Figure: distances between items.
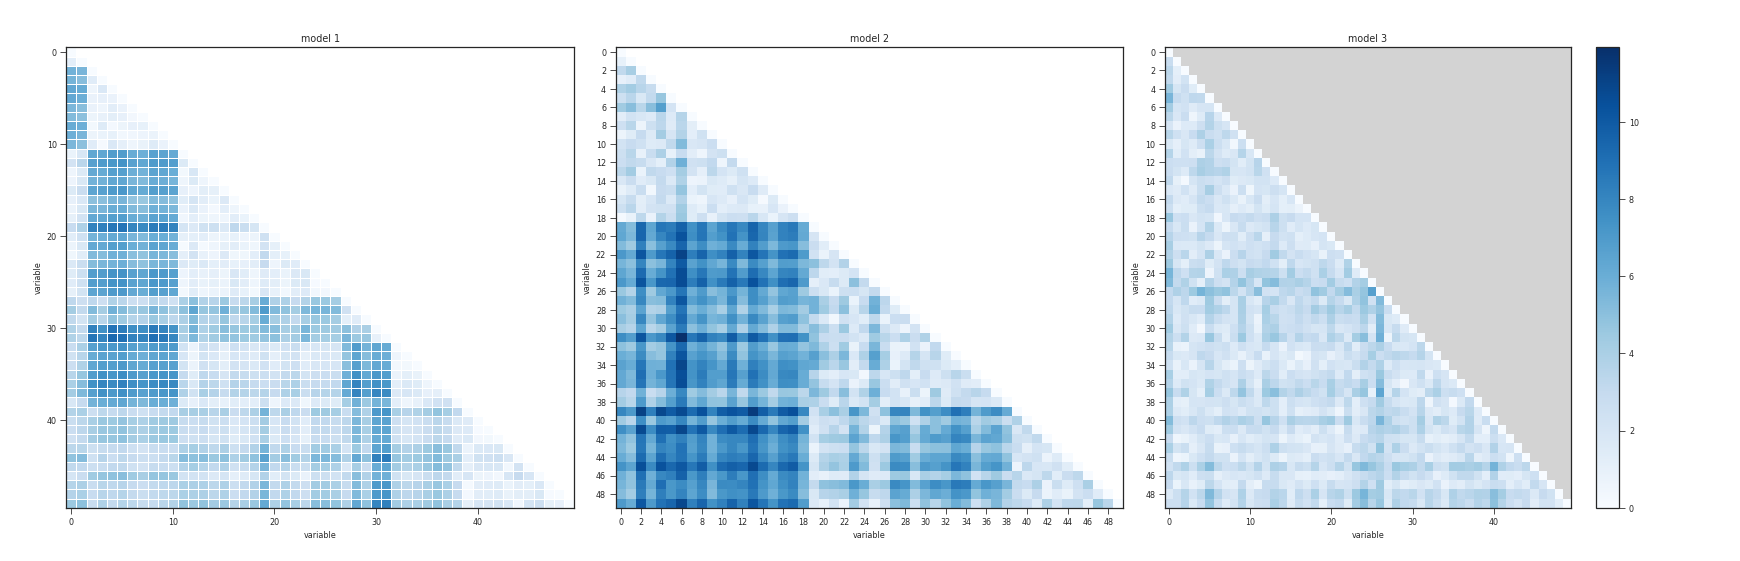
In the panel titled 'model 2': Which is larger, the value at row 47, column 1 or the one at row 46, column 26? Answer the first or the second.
the first
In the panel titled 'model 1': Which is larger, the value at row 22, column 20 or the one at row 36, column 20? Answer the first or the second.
the second
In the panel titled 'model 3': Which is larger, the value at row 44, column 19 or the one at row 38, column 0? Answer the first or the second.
the second
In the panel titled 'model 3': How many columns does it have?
50
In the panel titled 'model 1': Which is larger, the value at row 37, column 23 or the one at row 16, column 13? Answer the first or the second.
the first
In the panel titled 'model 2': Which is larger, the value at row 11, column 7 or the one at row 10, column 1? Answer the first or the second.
the second
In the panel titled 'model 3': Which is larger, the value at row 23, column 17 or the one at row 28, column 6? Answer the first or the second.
the second
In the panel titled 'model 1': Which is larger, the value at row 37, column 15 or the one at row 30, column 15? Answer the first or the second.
the second
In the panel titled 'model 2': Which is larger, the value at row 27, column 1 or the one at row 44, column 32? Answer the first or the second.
the second
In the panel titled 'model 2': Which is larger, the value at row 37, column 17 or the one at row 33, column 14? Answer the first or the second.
the second
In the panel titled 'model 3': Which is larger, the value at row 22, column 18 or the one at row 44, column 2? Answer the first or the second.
the first
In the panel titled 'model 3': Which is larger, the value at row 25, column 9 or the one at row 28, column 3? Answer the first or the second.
the first
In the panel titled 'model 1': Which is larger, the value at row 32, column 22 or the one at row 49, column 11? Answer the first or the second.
the second
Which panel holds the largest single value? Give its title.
model 2
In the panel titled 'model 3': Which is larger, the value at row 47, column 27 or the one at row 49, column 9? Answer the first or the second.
the second
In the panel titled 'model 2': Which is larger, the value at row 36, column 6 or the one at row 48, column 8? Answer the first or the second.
the first
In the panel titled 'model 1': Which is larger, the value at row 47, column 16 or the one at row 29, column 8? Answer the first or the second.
the second
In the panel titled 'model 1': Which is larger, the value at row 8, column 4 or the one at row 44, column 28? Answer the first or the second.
the second
